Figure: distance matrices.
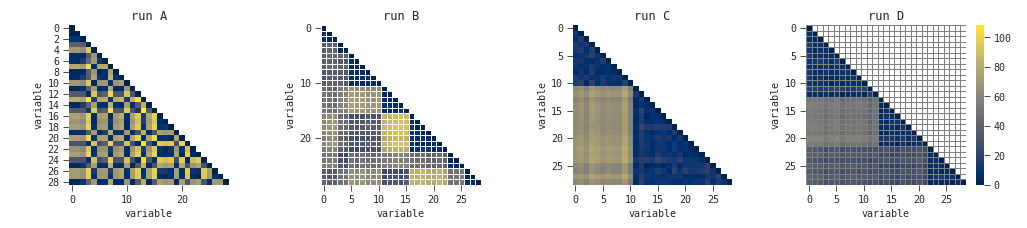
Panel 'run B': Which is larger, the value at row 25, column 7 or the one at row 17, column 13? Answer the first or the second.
the second
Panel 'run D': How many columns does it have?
29
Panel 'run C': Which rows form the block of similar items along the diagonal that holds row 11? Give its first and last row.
11 to 28
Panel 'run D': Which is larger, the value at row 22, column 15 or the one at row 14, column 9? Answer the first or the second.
the second
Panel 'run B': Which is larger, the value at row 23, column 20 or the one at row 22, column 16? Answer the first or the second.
the first
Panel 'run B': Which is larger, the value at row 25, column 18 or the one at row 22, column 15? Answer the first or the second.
the second
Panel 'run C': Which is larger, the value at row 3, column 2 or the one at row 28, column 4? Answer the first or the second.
the second
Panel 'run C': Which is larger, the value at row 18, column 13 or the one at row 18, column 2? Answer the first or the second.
the second
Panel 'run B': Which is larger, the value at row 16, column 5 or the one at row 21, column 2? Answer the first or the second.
the second
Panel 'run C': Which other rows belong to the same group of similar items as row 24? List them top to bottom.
11, 12, 13, 14, 15, 16, 17, 18, 19, 20, 21, 22, 23, 25, 26, 27, 28
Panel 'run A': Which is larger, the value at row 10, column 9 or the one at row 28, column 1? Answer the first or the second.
the first
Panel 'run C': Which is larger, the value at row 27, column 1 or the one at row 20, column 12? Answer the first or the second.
the first
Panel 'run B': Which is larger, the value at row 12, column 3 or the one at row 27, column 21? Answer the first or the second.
the second
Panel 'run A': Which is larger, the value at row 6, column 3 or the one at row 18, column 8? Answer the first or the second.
the second
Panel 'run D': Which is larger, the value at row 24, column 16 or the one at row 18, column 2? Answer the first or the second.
the second
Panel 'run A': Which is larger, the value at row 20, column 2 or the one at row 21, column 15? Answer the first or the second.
the first
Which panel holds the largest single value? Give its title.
run A
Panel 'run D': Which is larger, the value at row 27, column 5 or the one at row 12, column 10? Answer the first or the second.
the first
